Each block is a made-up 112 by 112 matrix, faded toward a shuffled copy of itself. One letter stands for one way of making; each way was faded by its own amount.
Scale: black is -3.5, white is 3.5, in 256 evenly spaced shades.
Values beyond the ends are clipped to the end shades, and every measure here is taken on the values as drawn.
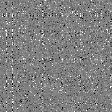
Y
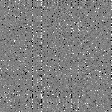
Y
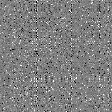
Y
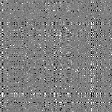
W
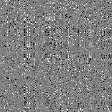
Y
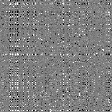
W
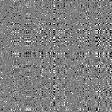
W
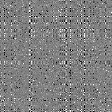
W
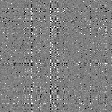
W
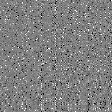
Y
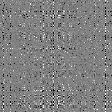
W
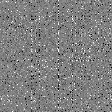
Y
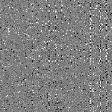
Y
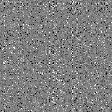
Y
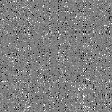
Y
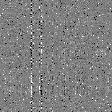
Y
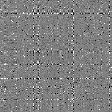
W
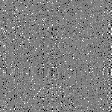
Y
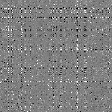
W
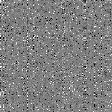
Y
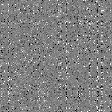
Y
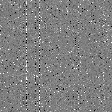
Y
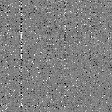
Y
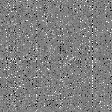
Y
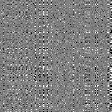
W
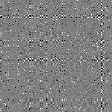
W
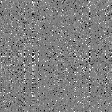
Y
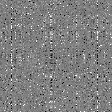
Y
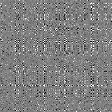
W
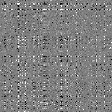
W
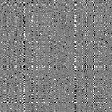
W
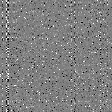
Y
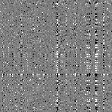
W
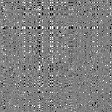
W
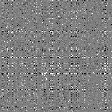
W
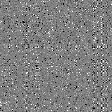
Y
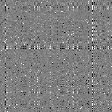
W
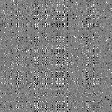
W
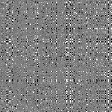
W
